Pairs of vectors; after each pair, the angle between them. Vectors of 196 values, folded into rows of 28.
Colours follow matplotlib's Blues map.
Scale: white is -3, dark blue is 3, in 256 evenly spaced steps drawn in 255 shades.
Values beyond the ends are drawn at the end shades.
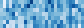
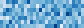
orthogonal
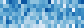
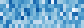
partly aligned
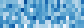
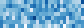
nearly parallel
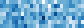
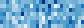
nearly opposite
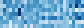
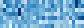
nearly parallel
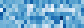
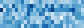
nearly opposite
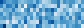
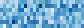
nearly opposite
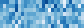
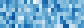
partly aligned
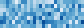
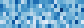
nearly opposite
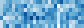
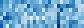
nearly opposite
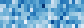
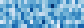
partly opposed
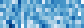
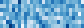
nearly parallel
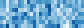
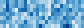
nearly opposite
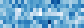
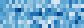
nearly opposite
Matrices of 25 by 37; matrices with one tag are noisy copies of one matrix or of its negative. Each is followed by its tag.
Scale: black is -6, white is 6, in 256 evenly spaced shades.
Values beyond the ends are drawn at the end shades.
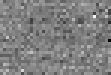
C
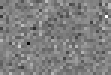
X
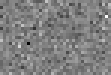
X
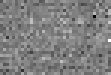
C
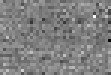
C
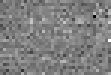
C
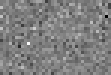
X
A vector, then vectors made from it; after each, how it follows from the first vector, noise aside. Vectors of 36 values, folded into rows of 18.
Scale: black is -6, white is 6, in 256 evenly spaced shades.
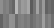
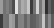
scaled up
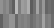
copied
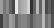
scaled up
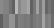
copied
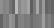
copied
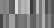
scaled up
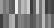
scaled up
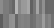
copied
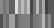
scaled up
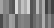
scaled up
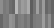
copied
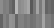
copied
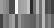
scaled up
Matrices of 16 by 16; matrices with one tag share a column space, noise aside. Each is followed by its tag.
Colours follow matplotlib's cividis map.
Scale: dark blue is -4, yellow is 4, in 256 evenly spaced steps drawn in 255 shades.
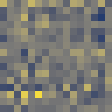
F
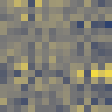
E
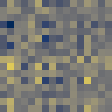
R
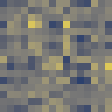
R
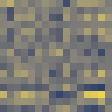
F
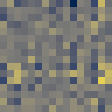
E
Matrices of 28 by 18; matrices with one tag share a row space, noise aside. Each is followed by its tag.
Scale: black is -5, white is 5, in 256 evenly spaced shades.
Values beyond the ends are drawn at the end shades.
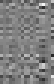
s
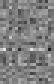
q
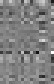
s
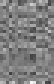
q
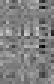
s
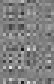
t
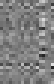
s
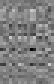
q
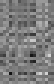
q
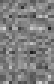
q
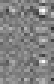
s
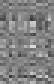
q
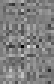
t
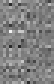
t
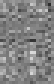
q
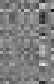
s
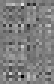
t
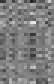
q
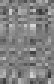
q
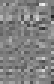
s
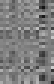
s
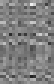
q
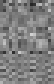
q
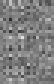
t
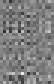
t
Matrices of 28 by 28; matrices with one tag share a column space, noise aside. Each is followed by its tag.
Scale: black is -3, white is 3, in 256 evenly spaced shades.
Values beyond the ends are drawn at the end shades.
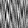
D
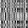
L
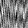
D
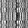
L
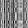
L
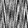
D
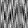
D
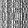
L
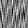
D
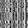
L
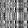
L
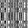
L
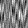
D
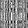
L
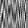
D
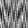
D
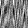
D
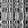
L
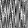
D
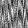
D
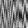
D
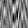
D
